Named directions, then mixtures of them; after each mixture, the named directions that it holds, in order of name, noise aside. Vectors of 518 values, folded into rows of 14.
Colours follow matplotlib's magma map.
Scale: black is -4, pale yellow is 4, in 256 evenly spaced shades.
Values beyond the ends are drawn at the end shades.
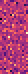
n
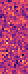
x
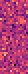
n, x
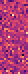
n, x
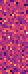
n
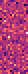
n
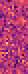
x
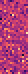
n, x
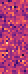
x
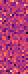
n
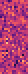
x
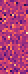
n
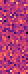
n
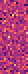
n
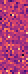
n, x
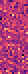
n, x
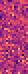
n, x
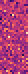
n, x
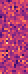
x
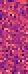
n, x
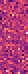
n, x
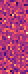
n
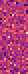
n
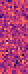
x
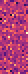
n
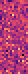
n, x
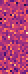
n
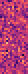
x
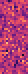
x
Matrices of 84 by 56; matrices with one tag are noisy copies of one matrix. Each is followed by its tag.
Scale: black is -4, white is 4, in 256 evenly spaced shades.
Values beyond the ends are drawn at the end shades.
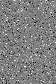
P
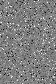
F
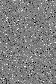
P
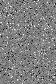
F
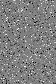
P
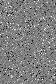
F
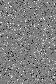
F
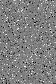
P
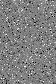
P
